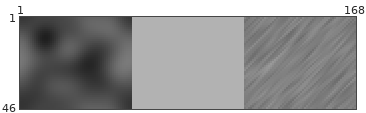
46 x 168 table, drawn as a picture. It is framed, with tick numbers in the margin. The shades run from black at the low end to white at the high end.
The table splits into one row of 3 panels. Panel 1,1: low, smooth. Panel 1,2: high, flat. Panel 1,3: middling, slanting up to the right, faint in contrast.
